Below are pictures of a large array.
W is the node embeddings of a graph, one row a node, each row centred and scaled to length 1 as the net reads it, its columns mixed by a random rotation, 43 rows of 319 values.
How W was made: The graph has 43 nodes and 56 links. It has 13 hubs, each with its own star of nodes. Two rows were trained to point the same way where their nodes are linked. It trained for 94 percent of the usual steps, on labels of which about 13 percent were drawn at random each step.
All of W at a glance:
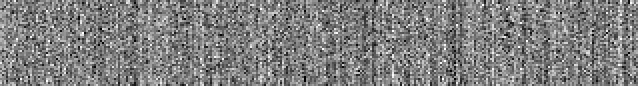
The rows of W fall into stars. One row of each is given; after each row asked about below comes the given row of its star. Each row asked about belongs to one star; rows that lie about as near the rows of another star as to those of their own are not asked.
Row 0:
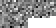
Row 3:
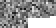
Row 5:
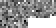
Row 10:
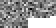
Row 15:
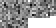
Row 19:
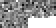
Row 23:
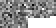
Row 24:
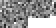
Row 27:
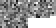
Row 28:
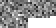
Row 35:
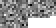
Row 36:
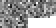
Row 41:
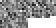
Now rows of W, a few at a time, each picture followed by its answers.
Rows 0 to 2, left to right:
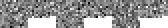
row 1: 19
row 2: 23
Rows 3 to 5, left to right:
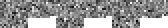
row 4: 28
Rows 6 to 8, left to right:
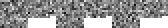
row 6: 0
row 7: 10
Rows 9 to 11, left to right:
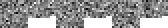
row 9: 27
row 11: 23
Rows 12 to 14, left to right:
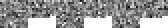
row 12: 41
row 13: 10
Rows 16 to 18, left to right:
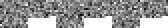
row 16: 10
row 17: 23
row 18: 28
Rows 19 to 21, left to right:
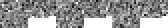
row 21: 15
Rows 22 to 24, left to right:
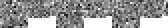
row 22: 0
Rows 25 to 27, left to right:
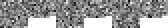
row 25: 24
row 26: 19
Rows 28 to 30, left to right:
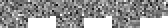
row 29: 35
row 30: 24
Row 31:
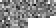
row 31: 41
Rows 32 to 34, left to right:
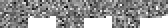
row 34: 36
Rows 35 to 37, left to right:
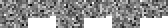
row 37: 28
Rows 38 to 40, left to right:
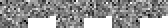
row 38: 5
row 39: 5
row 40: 5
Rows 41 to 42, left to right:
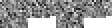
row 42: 3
